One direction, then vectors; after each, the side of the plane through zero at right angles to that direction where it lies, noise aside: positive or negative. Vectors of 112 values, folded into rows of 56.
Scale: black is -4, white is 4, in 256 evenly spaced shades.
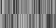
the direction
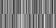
positive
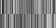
negative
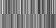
positive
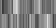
negative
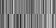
negative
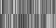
negative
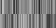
positive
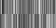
negative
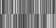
negative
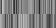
positive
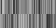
positive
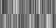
negative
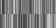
negative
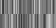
negative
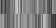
positive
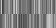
negative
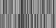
negative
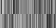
positive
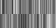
negative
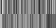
positive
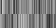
positive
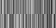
positive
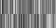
negative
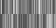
negative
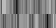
positive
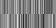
negative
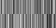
positive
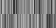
positive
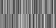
positive
